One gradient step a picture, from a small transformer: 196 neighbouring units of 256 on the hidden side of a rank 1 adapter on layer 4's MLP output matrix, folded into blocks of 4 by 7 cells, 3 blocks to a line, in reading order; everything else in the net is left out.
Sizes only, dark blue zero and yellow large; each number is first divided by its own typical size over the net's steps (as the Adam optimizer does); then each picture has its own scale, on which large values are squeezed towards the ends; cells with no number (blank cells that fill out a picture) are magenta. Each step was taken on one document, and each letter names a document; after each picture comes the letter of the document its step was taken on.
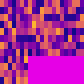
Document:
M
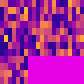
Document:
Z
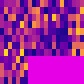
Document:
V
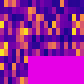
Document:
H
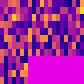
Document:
V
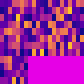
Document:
M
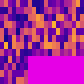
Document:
H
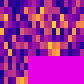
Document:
Z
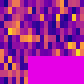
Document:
H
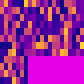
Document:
Z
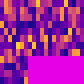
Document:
H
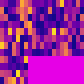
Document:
M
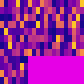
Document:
V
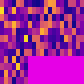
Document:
Z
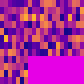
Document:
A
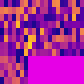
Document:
M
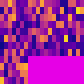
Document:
A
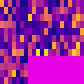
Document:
V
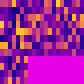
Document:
H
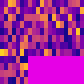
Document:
V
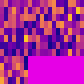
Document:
A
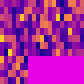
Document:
A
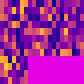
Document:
M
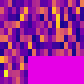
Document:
A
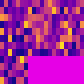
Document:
Z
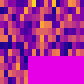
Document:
A
